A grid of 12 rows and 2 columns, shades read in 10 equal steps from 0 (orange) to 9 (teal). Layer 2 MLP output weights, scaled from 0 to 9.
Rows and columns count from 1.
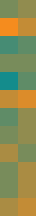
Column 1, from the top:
5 0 7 5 9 2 6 5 3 5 5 3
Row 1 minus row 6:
3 3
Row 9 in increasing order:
3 5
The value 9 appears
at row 5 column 1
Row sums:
9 2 13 10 15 3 10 9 8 8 8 5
